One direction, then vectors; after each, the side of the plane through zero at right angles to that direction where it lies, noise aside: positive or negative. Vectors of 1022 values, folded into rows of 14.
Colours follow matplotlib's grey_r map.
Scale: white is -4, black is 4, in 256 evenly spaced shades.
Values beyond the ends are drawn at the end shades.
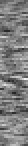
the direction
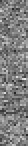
positive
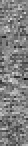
negative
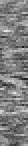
negative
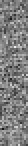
positive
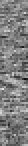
negative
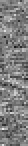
negative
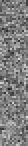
positive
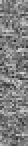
negative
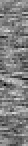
negative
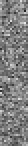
negative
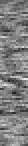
positive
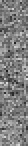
positive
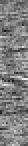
positive
